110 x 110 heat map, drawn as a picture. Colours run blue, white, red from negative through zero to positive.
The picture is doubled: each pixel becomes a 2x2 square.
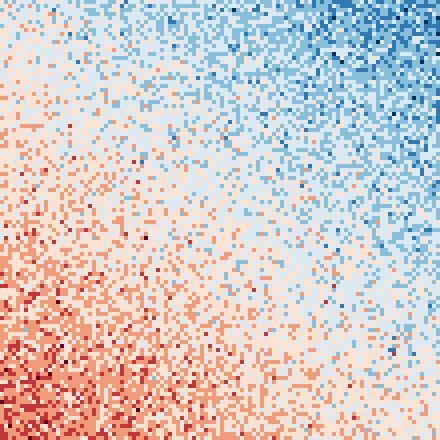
Fine speckle covers the field. The field climbs toward the bottom left. The bottom left is the ninth with the highest average. The ninth with the lowest average is the top right. No regular stripes run through it. The halves do not mirror each other.
